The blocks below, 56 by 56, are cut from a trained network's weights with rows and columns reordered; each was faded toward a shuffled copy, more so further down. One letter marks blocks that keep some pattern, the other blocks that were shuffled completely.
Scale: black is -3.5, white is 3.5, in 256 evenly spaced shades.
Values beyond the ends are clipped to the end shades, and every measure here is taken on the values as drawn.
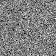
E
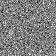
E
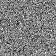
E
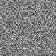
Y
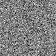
E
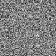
Y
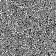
E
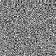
Y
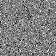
E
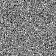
E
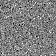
E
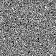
E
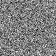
E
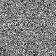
Y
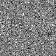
Y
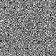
Y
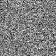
Y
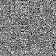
Y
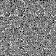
Y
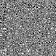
Y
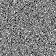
E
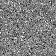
E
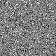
E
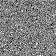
E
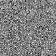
Y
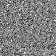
E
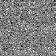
Y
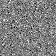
E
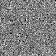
Y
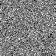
Y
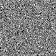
Y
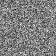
E
